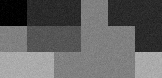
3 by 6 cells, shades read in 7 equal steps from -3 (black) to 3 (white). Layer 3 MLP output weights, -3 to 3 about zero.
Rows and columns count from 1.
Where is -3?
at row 1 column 1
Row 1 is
-3 -2 -2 0 -2 -2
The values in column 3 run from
-2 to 0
